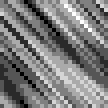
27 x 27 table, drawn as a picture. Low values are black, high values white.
Odd rows or columns: none. Average level on the scale: 50%. Grain: diagonal, down to the right. Mirror symmetry: none. Ninth with the lowest average: bottom left.
